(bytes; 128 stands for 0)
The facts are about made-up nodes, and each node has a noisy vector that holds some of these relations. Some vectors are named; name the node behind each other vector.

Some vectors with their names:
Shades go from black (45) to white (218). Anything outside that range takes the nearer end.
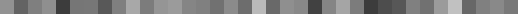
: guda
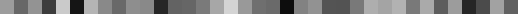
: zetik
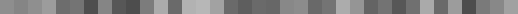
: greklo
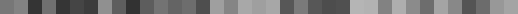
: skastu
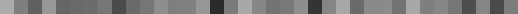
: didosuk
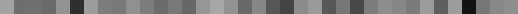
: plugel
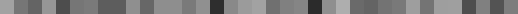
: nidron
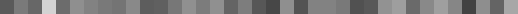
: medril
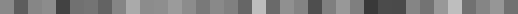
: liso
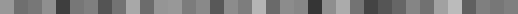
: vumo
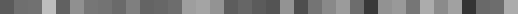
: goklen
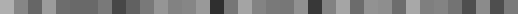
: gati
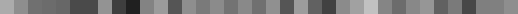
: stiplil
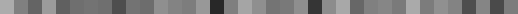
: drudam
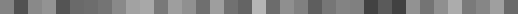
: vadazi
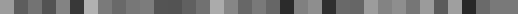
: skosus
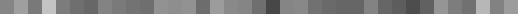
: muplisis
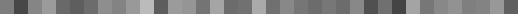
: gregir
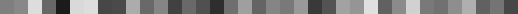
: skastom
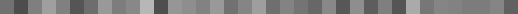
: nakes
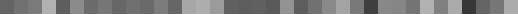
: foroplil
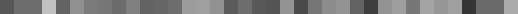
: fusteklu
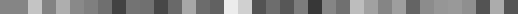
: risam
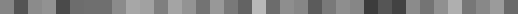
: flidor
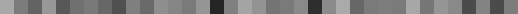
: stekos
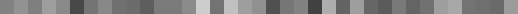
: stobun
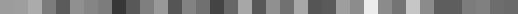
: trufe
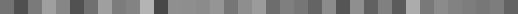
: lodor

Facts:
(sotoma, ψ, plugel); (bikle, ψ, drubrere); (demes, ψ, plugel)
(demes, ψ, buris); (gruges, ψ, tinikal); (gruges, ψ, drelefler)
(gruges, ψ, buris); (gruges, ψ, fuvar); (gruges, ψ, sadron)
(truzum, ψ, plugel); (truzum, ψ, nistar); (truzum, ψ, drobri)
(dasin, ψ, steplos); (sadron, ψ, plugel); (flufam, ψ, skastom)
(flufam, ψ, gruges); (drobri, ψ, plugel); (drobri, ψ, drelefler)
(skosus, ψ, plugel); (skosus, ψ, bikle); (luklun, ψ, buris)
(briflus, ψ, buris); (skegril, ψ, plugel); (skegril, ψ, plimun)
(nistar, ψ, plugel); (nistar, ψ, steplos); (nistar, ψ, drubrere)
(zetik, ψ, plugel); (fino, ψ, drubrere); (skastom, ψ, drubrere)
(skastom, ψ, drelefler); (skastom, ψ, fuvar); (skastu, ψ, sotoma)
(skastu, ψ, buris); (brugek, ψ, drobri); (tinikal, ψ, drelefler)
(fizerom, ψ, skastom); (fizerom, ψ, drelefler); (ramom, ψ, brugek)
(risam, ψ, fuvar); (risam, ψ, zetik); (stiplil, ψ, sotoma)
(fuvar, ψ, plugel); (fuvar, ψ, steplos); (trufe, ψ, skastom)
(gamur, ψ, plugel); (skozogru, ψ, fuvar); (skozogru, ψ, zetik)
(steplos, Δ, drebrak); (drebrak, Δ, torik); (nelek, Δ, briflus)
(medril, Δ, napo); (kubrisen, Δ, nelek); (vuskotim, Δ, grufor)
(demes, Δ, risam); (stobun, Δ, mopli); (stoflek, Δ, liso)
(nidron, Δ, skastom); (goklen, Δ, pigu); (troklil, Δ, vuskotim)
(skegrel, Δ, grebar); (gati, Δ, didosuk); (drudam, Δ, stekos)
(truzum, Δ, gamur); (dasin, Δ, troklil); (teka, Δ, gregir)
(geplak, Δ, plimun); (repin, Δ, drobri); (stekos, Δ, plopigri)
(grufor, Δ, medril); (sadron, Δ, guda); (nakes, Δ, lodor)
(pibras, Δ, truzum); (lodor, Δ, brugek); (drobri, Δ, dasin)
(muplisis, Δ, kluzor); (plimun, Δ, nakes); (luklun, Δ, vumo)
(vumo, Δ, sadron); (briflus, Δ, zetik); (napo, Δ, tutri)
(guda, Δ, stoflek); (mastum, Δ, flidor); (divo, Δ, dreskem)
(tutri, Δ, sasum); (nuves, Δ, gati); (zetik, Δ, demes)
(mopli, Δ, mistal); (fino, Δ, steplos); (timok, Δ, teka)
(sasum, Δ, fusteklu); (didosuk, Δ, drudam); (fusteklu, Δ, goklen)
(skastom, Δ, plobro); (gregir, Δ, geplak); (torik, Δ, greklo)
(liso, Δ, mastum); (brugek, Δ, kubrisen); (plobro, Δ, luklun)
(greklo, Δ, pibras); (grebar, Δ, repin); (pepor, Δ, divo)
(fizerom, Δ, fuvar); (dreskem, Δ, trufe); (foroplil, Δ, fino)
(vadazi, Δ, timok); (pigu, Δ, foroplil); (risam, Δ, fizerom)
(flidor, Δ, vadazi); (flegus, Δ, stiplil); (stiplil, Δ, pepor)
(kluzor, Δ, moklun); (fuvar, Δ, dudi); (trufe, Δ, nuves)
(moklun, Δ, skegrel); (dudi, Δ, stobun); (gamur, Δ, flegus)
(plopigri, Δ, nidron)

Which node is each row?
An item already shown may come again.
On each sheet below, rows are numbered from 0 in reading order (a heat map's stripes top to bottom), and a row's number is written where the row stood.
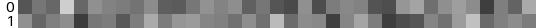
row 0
napo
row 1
guda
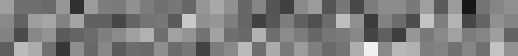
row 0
plugel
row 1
steplos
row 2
timok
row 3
gruges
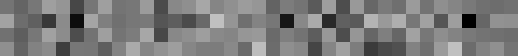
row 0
nelek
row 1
sotoma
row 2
kubrisen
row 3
stoflek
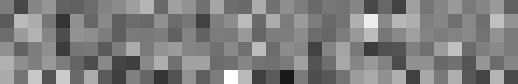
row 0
teka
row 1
gruges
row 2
flufam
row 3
guda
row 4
pepor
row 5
fuvar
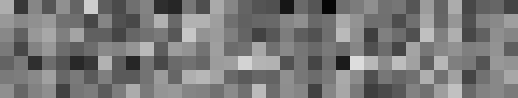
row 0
nistar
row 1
pibras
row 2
steplos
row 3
gregir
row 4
briflus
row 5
drebrak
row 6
guda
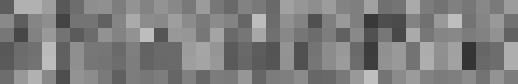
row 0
drelefler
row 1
liso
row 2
geplak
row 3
goklen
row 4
goklen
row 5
flufam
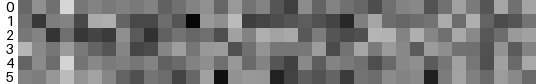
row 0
troklil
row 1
fino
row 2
skastu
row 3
dreskem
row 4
vuskotim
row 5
dasin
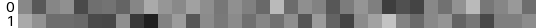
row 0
mastum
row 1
stiplil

